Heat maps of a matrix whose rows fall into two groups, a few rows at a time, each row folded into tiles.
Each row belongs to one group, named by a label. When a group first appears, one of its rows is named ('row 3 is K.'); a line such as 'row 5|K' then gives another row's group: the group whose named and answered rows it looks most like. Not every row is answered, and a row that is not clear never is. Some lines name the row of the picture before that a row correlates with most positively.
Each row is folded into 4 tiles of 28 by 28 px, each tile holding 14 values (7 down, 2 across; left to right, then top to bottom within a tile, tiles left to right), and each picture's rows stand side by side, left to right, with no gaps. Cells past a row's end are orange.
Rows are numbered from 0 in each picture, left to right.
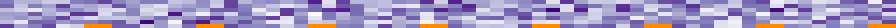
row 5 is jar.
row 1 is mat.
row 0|jar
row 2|mat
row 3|mat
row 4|mat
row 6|mat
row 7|jar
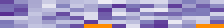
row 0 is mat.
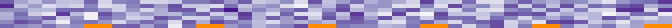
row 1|jar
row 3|mat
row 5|jar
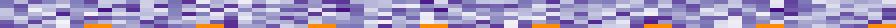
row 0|mat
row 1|jar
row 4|jar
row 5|mat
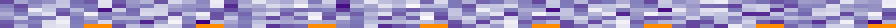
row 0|mat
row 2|mat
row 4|mat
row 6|jar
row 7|mat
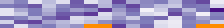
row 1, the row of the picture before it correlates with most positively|0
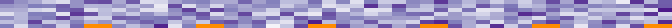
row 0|jar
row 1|jar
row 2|mat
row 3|jar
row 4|jar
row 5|jar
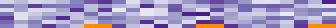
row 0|jar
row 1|jar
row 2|jar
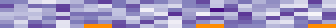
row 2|mat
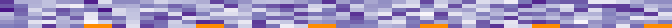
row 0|mat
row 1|jar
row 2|jar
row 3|mat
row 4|jar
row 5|jar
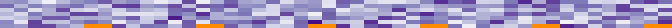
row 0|jar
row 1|jar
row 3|jar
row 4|jar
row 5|jar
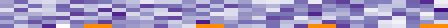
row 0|jar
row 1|jar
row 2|jar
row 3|mat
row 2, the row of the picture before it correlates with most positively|1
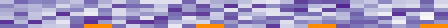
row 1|jar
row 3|mat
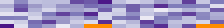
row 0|jar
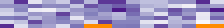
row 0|jar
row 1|mat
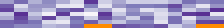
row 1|jar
